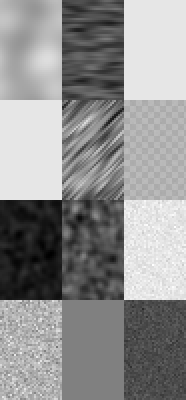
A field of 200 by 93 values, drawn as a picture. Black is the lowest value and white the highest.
The table splits into 4 rows of 3 panels. Panel 1,1: high, smooth. Panel 1,2: low, streaked across. Panel 1,3: very high, flat. Panel 2,1: very high, flat. Panel 2,2: middling, slanting up to the right, strong in contrast. Panel 2,3: high, checkered, faint in contrast. Panel 3,1: very low, blotchy, faint in contrast. Panel 3,2: low, blotchy. Panel 3,3: very high, fine-grained, faint in contrast. Panel 4,1: high, fine-grained. Panel 4,2: middling, flat. Panel 4,3: low, fine-grained, faint in contrast.
